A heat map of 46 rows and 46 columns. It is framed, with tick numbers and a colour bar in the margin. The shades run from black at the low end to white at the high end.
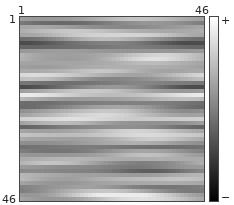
The bottom left is the calmest part. The grain runs across in streaks. No overall slope runs across the table. Horizontal stripes repeat 9 times down the table.
